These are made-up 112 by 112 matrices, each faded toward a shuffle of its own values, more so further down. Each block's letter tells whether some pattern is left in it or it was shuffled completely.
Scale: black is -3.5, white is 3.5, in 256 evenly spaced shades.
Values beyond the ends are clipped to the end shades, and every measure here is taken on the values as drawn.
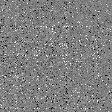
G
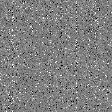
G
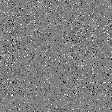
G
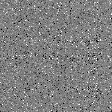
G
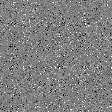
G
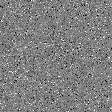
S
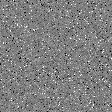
S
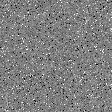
S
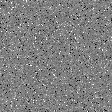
S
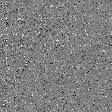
G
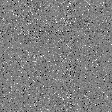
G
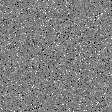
S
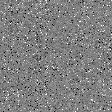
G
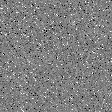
S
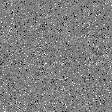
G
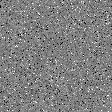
S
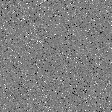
S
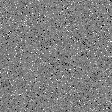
S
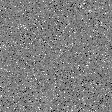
S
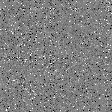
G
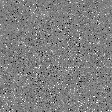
G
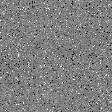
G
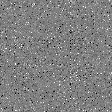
G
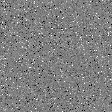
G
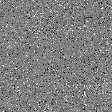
G
